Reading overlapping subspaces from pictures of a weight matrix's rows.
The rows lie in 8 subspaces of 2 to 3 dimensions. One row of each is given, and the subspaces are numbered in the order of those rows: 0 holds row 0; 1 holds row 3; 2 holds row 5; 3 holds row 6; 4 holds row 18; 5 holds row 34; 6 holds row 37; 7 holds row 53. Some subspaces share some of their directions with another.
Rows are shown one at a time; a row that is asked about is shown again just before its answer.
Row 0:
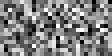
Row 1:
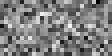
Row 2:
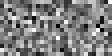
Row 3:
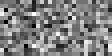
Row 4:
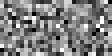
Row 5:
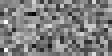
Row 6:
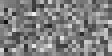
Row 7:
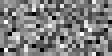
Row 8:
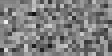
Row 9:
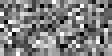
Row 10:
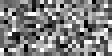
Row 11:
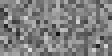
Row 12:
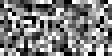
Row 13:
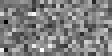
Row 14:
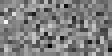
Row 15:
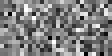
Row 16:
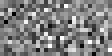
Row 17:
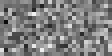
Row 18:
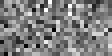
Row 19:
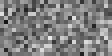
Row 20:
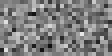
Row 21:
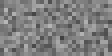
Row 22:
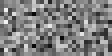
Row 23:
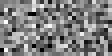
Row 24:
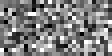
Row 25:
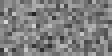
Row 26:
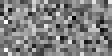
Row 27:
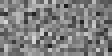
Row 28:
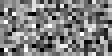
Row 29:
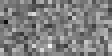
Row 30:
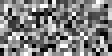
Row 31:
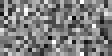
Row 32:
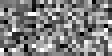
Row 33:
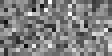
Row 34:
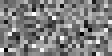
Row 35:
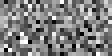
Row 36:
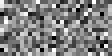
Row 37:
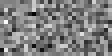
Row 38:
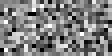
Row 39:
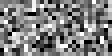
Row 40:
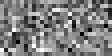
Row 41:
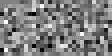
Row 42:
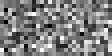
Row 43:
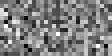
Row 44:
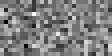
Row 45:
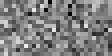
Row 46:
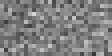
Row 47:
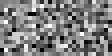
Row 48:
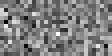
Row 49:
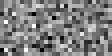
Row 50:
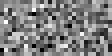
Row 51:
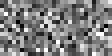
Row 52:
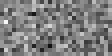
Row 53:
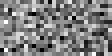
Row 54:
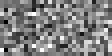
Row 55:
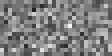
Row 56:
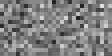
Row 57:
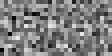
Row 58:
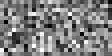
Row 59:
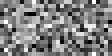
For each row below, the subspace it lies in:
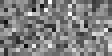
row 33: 4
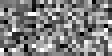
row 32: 6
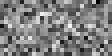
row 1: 2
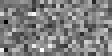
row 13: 3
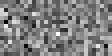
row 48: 1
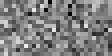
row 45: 4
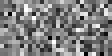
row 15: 0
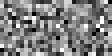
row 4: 0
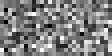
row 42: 3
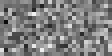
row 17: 2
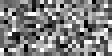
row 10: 5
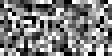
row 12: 0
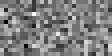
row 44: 1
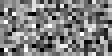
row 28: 4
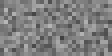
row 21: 3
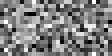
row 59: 2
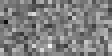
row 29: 5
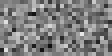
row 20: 1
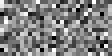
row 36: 3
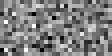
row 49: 4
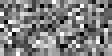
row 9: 7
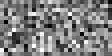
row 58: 6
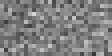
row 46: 7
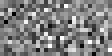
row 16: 6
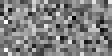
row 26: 0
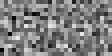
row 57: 0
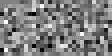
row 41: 7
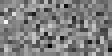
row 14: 6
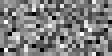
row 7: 5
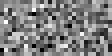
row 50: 2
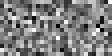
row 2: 0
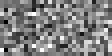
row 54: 6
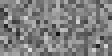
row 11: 1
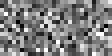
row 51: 6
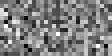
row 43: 1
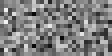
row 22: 3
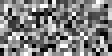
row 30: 2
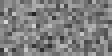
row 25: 4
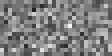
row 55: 2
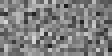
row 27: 6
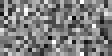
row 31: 0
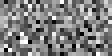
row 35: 5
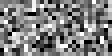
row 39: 7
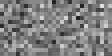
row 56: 7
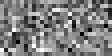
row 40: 6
